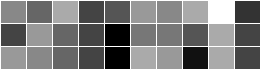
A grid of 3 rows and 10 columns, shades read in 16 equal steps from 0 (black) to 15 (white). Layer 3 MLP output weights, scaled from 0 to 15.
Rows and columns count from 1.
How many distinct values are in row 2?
7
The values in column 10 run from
3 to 4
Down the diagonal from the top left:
8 9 6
